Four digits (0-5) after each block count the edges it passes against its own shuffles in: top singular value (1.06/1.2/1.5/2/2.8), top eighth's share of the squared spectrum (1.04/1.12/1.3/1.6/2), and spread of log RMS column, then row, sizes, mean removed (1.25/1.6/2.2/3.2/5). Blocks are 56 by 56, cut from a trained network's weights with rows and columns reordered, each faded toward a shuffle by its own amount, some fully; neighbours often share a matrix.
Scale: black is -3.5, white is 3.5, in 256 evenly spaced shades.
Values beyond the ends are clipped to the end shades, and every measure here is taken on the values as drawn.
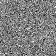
2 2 0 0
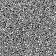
1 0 0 0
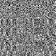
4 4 2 1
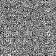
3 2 1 1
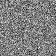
0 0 0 0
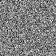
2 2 0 0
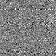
3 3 0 2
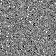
0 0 0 0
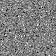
1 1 0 0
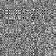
4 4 1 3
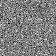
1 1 0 0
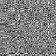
4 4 1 3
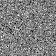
0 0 0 0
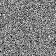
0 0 0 0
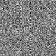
3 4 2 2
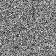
2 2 0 0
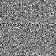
3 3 0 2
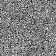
1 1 0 0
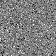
0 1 0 0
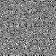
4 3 0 2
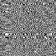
4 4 1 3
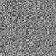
4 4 2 2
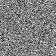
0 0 0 0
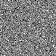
0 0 0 0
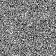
2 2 0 0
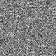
3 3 1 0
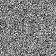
2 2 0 0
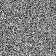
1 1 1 0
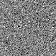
2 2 1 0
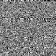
4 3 0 2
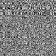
4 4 1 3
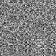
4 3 0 2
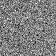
0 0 0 0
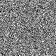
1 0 0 0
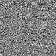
3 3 0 2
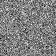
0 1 0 0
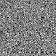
3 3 1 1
